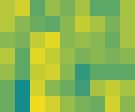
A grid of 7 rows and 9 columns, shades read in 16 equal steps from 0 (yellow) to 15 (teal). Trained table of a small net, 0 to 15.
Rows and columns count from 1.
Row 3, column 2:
8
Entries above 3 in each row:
8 8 7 7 7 7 6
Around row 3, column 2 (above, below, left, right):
7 10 7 3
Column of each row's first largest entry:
3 4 8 2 6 2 2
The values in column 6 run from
3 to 13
